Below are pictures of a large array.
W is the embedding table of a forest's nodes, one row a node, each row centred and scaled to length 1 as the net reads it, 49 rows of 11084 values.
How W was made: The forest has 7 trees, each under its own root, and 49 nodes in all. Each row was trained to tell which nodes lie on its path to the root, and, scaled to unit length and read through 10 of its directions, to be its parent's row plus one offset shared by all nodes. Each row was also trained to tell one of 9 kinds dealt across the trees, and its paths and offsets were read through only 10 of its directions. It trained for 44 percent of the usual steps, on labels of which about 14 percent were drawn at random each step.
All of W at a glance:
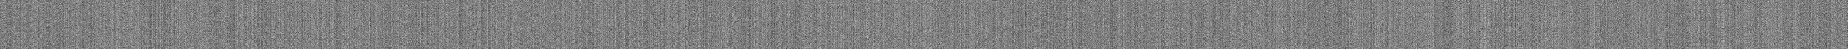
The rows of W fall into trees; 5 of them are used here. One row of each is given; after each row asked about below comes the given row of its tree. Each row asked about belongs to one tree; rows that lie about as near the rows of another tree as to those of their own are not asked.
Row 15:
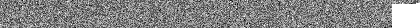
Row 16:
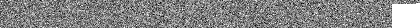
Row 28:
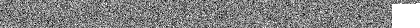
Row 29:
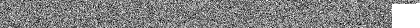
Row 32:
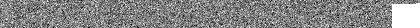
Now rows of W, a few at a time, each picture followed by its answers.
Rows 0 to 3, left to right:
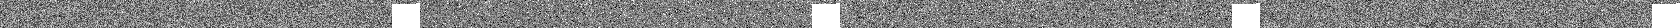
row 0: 16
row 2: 32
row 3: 28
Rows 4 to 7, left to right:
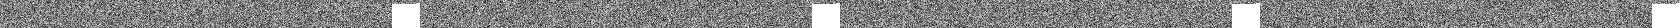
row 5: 32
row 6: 16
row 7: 29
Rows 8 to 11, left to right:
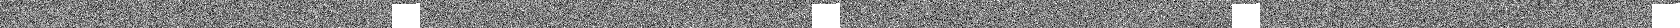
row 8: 16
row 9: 15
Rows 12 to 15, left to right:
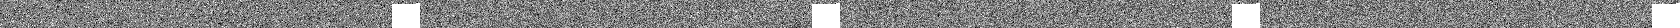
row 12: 32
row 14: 16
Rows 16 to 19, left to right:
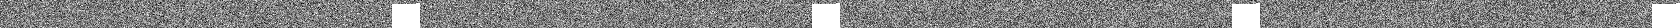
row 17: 15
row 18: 15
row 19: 32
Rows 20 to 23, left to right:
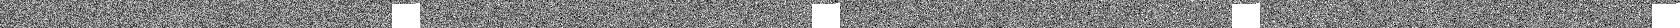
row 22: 16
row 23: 15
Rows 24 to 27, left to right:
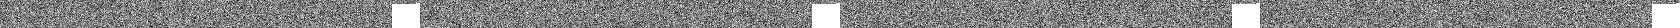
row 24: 16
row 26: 15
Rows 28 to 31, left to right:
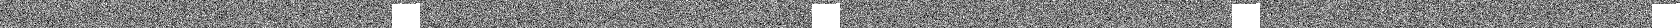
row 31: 16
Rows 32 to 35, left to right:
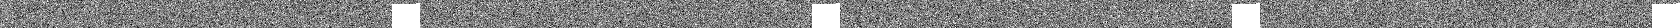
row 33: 15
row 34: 16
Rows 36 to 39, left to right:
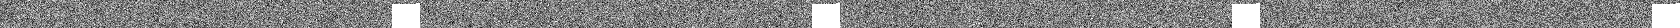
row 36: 28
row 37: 15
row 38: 15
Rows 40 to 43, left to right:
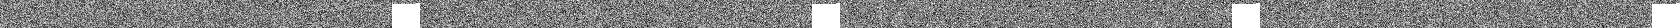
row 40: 15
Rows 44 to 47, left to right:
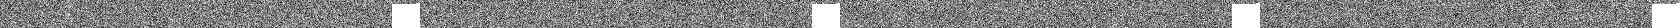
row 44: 16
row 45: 32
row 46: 15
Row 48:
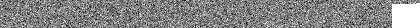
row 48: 16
